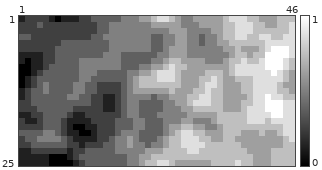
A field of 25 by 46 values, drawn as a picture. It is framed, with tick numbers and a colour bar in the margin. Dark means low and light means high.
Grain: blotchy. Stripes: none. Ninth with the lowest average: bottom left. Slope: up to the right.
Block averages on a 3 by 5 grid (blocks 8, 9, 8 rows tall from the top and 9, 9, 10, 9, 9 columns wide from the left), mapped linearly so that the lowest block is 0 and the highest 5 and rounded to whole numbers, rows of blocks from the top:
01235 | 01345 | 00344
